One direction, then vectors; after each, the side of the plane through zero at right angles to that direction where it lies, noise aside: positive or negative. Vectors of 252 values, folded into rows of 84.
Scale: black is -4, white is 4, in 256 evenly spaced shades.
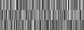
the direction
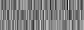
negative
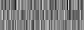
negative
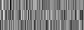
positive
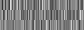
negative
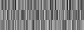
negative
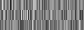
positive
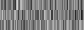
negative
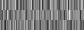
positive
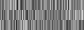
positive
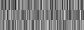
negative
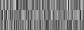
positive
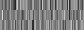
negative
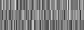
positive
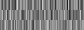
negative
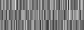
positive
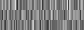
positive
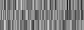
negative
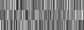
positive
